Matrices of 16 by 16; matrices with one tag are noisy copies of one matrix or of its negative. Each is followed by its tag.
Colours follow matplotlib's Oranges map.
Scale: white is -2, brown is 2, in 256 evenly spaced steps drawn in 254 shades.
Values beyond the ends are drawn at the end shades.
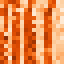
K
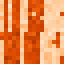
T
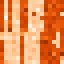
T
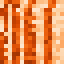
K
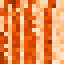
K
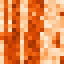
T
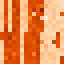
T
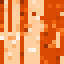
T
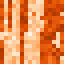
T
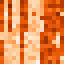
T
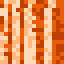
K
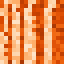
K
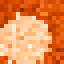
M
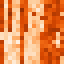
T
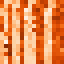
K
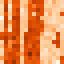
T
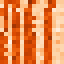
K
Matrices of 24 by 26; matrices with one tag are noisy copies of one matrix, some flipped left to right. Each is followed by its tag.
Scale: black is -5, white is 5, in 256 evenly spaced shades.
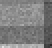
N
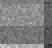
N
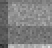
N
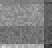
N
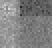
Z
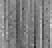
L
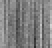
L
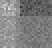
Z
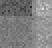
Z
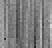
L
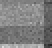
N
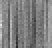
L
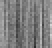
L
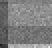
N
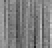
L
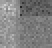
Z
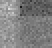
Z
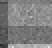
N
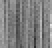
L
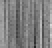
L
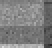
N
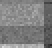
N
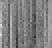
L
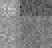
Z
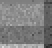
N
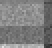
N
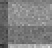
N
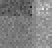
Z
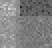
Z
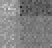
Z
